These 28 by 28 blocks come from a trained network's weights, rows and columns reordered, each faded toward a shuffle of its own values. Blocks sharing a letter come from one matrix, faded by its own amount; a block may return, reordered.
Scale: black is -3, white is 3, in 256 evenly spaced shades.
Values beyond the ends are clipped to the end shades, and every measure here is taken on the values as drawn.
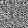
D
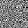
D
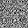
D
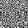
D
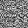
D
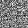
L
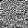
D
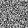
L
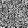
L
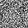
L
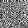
D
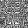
D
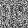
L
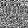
D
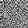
D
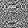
D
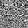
D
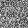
L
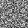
L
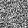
L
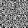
D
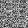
L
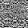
D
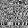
D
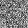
L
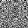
D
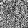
L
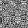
D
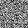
L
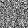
L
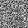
L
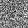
L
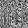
L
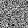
L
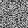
L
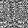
D
